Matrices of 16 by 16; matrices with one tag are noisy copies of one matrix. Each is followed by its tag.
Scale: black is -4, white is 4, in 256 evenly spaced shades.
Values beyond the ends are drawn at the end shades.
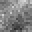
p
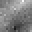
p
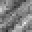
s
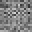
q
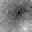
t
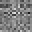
q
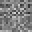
q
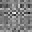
q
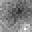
t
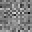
q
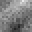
p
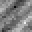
s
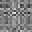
q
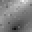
p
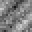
s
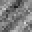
s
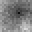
t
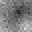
t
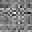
q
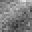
p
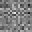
q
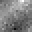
p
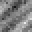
s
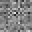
q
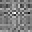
q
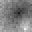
t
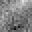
p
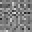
q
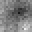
t
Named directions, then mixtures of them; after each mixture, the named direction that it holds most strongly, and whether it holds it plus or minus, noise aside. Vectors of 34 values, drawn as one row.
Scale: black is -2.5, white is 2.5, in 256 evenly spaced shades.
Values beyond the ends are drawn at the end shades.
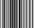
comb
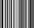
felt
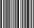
comb, minus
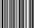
felt, plus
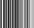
felt, minus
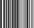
felt, minus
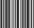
comb, minus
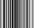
felt, minus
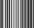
comb, minus
